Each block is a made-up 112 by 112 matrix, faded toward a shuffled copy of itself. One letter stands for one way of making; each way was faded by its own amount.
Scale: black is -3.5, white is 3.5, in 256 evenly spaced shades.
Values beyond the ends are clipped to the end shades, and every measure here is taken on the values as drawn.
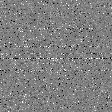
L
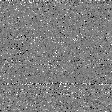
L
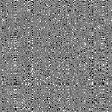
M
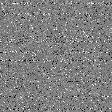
L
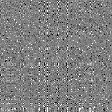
M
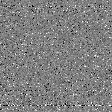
L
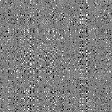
M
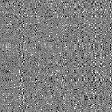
M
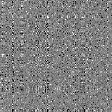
M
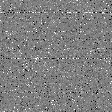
L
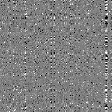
M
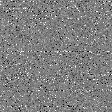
L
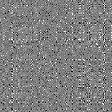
M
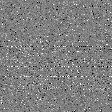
L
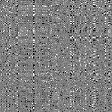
M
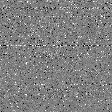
L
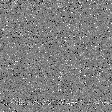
L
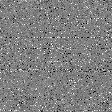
L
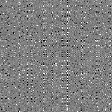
M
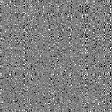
M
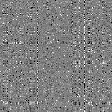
M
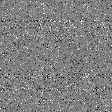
L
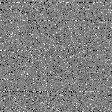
L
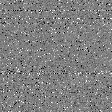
L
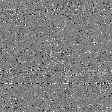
L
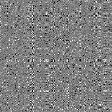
M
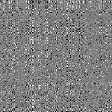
M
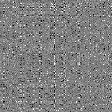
M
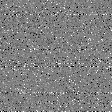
L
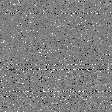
L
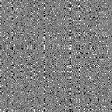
M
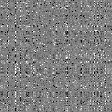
M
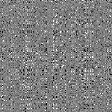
M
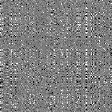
M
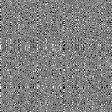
M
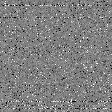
L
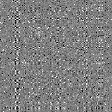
M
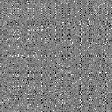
M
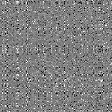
M
